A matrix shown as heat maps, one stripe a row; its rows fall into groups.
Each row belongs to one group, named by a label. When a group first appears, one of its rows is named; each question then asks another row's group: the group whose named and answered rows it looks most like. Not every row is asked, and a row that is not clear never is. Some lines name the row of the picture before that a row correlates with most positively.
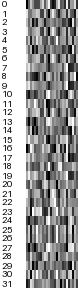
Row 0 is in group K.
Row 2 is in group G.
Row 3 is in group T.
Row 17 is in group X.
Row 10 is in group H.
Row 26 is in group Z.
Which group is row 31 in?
K
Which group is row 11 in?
X
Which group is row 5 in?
G
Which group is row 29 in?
G
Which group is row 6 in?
T
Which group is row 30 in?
Z
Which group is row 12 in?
T
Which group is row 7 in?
X
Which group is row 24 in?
H
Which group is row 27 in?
H
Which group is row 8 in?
K
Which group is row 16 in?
K
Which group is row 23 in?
Z
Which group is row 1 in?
T
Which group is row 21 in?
T
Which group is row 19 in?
X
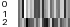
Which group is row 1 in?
Z
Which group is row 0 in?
Z
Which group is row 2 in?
K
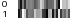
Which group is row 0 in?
H
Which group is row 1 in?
K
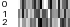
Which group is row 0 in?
T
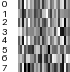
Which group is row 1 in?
T
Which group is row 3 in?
X
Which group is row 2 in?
Z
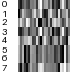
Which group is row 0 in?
H
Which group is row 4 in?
T
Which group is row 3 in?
H
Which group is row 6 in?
G
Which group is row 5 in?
G
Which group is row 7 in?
H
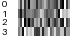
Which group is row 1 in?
H
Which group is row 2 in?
G
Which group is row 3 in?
Z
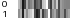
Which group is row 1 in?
Z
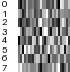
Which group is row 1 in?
T
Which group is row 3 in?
T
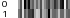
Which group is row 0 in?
G
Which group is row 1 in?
G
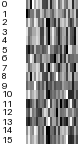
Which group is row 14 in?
X
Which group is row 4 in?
T
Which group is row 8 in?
Z
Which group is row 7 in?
T
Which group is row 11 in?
H
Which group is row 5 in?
H
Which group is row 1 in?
K
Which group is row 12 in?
G
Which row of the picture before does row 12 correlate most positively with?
1
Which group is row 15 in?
X
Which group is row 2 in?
X
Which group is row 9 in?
X
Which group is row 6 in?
K
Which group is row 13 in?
H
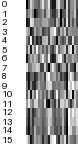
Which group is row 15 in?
T
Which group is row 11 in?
X
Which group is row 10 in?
Z
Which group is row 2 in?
K
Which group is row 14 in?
H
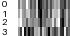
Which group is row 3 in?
G
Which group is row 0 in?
X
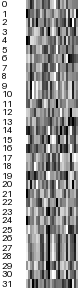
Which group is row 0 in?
T
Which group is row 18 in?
X
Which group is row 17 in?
X
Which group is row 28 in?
T
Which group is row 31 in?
G
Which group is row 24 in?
K
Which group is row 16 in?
H
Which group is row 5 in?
Z
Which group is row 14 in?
H
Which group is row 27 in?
T
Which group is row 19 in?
H
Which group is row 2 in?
G
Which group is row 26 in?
T
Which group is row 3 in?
T
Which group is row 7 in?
Z
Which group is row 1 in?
K
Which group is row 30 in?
T
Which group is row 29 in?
X
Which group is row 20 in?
Z
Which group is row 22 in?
G
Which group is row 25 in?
X
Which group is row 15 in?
T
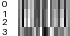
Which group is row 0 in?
Z
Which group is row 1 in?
Z
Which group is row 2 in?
Z
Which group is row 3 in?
K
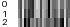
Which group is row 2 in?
G
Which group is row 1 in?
G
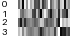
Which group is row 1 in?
T
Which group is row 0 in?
Z
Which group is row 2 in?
H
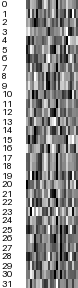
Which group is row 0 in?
G
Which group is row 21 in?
K
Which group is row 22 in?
G
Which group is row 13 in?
T
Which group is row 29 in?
G
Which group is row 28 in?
H
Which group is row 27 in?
K
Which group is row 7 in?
G
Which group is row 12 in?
K
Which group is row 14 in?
K
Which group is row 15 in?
H
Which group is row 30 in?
K
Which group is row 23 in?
Z
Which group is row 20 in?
K
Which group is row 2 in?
K
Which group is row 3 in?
X
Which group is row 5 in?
K
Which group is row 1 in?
G
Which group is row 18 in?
G
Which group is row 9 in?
X
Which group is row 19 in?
G
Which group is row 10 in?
G
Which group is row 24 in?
G
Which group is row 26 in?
K
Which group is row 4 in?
H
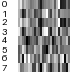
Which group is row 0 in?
X
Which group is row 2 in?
X
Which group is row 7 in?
T
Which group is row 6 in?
Z
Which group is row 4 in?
K
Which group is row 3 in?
T
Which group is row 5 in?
K
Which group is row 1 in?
T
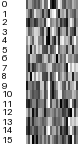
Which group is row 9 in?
K
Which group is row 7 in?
H
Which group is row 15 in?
G
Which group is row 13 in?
H
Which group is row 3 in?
T
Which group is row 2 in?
H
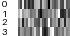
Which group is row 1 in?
X
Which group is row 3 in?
K
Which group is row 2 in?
Z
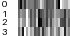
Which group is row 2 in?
X
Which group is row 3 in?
Z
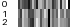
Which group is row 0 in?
K
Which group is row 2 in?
G
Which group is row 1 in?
G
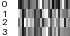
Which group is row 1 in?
T
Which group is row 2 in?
Z
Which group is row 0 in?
H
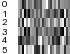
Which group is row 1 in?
G
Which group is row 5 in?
Z
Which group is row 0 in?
T
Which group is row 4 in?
H
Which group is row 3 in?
G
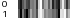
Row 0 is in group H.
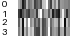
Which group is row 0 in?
T
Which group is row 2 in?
Z
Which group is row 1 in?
H
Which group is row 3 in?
Z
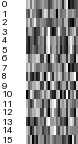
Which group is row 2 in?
X
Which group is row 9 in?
T
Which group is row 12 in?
T
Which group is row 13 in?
H
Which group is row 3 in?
K
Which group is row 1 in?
G
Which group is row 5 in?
H
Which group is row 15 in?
G
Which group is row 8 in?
K
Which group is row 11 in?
T
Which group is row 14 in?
T
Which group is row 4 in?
H
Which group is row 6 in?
T
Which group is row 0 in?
X
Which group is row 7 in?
X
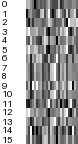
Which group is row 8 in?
T
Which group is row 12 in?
X
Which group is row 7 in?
T
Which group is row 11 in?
H
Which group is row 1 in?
K
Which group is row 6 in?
Z
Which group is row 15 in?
G
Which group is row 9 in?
Z
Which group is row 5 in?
X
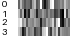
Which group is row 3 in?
T
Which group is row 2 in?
X
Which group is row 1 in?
G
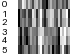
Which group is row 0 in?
K
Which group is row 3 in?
H
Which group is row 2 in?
K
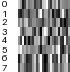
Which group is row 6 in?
K
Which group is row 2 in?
X
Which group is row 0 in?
T
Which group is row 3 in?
T
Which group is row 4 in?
G
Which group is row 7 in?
K
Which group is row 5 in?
X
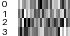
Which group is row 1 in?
Z
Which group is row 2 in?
G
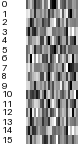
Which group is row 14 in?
H
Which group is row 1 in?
X
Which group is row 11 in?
T
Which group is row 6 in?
Z
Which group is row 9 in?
X
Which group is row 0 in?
K
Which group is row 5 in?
K
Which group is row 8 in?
T
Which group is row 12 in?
Z
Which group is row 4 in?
T
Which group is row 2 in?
T
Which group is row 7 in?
X
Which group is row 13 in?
T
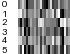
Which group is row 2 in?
H
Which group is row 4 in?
X
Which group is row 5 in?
G
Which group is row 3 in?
G
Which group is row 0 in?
K
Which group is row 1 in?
X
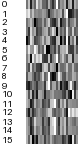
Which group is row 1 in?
X
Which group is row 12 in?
H
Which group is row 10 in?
G
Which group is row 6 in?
Z
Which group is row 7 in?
G
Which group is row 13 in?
T
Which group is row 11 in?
T
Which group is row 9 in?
H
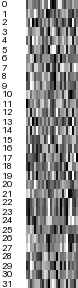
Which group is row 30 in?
G
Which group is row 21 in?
X
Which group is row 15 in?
K
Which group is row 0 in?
K
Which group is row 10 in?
X
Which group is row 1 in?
X
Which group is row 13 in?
G
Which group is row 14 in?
Z
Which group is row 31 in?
T
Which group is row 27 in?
X
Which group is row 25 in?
K
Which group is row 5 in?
T
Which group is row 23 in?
H
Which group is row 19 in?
G
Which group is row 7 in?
X
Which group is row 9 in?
K
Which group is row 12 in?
Z
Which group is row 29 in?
K
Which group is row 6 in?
K
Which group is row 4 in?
Z
